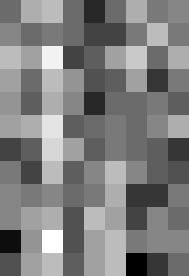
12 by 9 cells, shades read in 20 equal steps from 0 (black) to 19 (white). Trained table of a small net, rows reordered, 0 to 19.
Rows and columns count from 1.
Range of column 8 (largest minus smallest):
10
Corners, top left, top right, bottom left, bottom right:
8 10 6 8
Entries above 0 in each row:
9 9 9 9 9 9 9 9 9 9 9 8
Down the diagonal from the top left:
8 8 18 11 3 9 8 7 9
